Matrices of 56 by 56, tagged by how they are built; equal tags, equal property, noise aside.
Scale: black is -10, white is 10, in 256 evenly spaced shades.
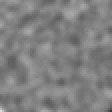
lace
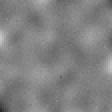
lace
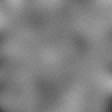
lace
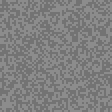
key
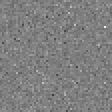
key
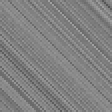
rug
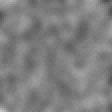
lace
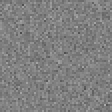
key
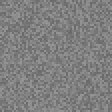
key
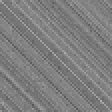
rug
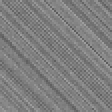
rug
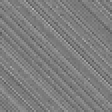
rug
